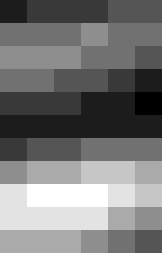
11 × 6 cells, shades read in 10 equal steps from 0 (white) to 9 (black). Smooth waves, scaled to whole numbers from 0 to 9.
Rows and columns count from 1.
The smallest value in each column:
1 0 0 0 1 2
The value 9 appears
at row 5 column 6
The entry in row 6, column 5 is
8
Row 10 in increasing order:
1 1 1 1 3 4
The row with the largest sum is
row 6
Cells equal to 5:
13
